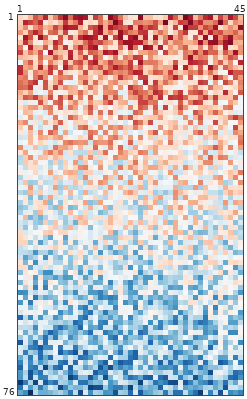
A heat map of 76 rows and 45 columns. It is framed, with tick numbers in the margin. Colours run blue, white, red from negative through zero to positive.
The texture is fine-grained noise. No single row or column stands out from its neighbours. Overall the values sit about 50% of the way up the scale. Values rise toward the top.
